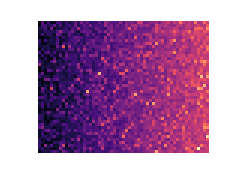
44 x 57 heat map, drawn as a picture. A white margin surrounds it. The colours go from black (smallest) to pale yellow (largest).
Grain: fine. Odd rows or columns: none. Slope: up to the right. Histogram: bell-shaped.
